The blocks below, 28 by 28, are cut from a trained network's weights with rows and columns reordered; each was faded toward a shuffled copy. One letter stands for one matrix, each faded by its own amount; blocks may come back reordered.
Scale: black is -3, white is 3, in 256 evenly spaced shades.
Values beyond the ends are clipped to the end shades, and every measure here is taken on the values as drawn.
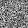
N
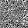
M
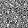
M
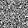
N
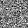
N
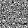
M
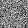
N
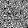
M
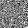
M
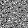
N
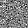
M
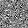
M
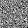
N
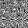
M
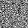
N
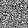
M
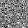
M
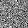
N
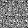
M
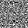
M
